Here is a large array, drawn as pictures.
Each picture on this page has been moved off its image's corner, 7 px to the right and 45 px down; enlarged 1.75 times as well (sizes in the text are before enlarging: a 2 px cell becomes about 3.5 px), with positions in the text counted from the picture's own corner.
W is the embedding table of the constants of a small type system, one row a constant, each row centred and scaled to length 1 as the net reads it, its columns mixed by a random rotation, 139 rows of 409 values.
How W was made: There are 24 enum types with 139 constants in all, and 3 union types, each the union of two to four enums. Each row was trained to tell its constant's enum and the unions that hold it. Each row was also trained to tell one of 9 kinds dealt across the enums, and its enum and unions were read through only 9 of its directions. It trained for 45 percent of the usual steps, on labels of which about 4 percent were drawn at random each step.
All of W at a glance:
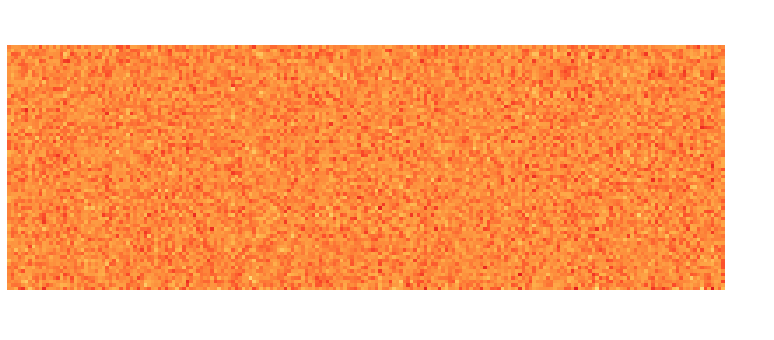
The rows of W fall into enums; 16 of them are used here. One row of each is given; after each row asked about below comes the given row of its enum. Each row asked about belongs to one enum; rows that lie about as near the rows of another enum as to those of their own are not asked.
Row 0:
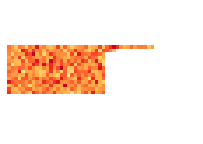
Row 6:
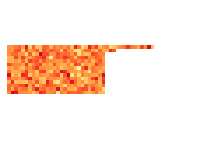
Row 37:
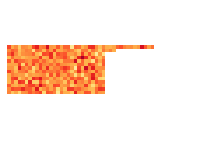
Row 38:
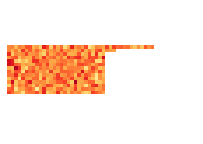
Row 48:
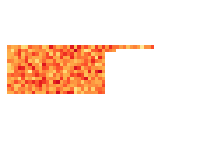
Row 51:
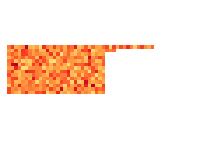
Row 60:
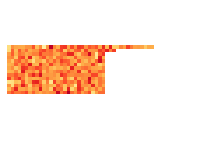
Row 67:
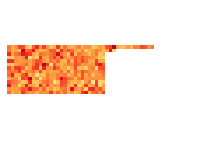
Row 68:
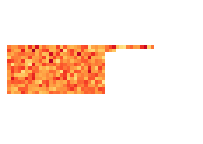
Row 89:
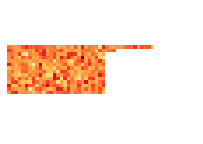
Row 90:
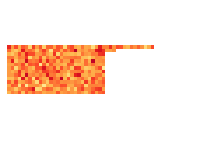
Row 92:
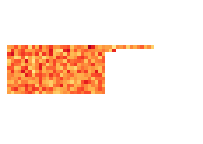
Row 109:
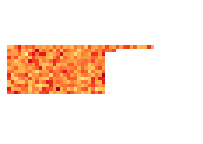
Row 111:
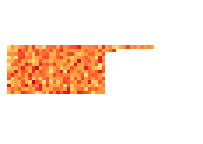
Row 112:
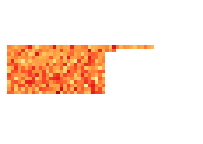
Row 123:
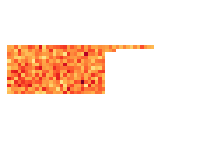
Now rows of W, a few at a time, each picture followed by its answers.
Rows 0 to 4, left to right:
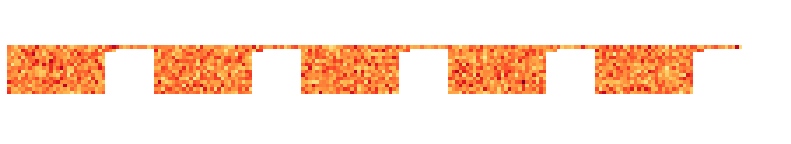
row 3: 123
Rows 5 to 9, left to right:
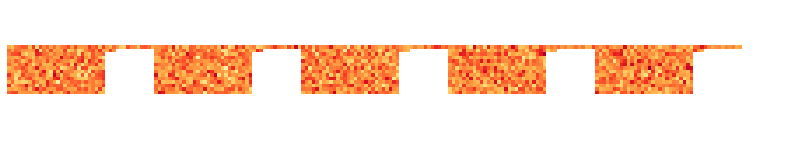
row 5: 111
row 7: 37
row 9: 0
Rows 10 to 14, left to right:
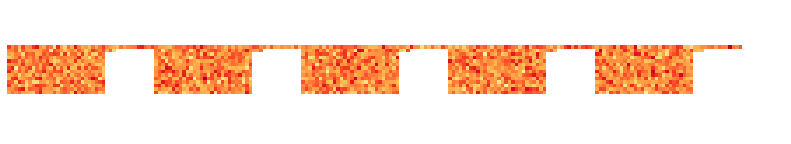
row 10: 37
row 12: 90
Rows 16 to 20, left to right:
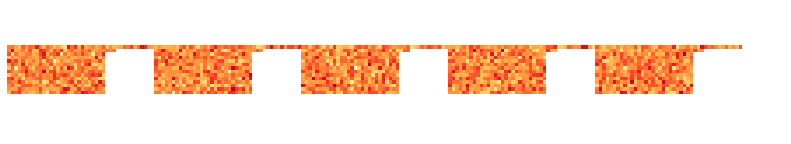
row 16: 89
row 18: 111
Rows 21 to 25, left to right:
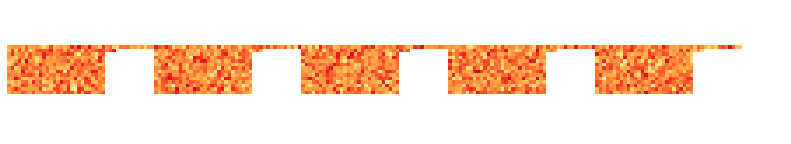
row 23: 51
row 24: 67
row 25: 111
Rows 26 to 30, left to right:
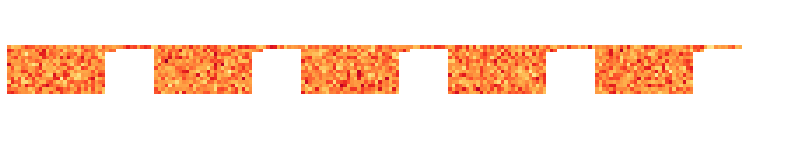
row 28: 68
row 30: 123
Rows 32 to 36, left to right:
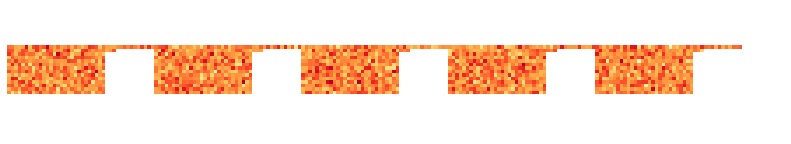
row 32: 51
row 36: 38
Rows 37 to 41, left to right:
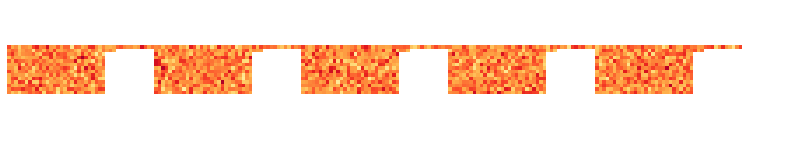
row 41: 90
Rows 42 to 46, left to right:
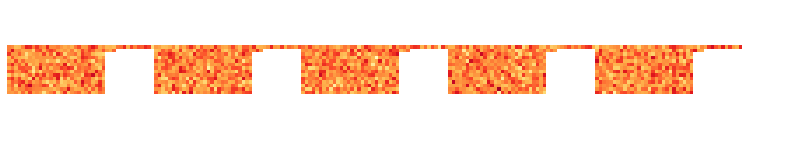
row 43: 67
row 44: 109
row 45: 6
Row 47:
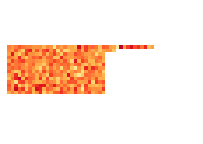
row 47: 37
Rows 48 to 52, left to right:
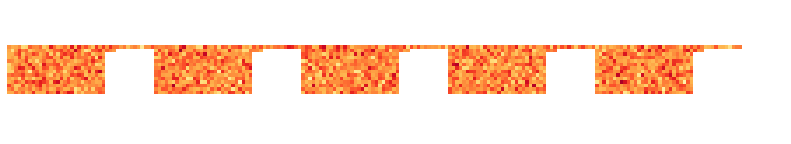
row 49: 6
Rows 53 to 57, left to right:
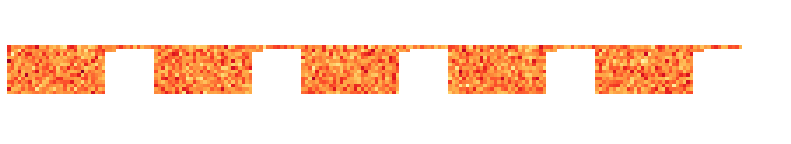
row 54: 6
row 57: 89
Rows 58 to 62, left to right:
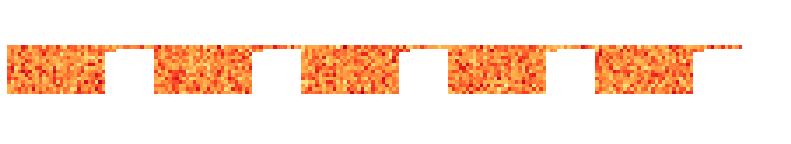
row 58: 92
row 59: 112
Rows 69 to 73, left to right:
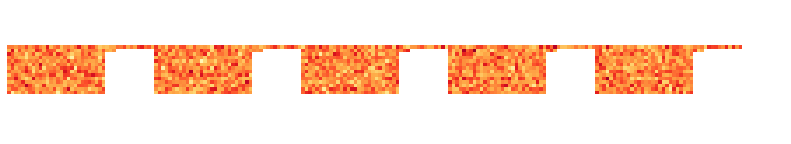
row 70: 89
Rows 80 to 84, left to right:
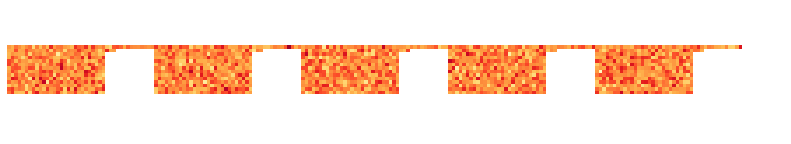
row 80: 37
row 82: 92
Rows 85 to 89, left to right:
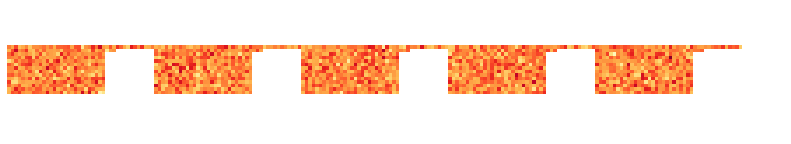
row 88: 90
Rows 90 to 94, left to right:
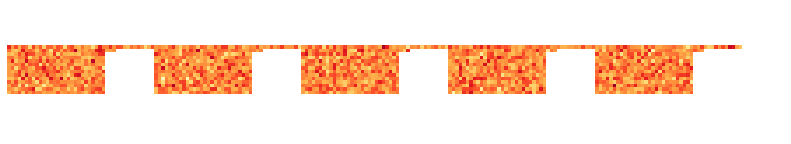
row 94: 89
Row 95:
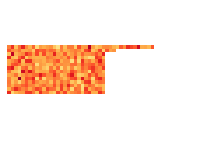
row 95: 92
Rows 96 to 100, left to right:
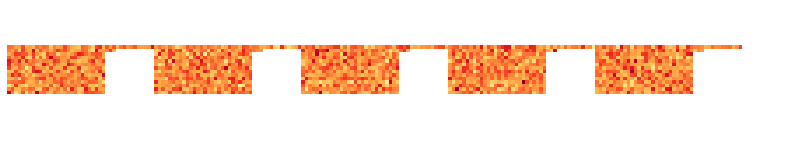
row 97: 90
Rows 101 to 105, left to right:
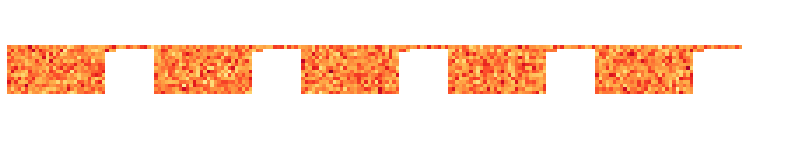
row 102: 111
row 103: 68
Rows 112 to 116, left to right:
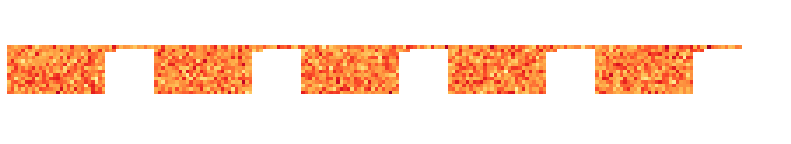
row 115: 48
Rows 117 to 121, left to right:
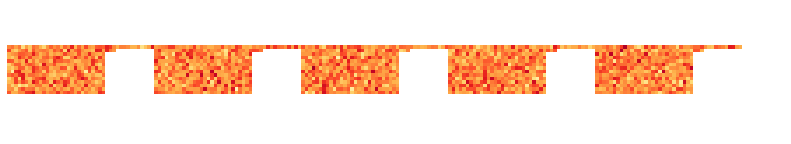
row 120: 48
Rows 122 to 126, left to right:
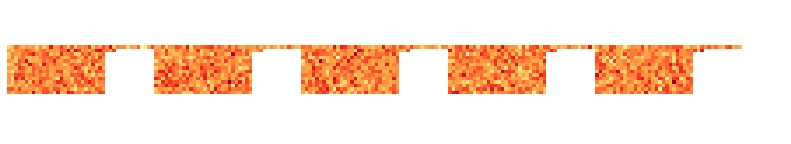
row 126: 92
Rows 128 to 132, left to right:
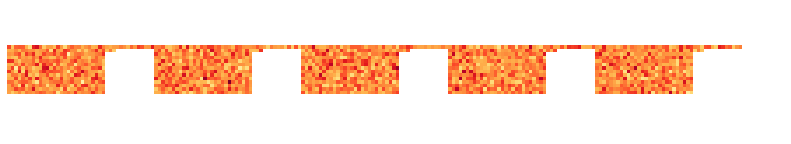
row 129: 123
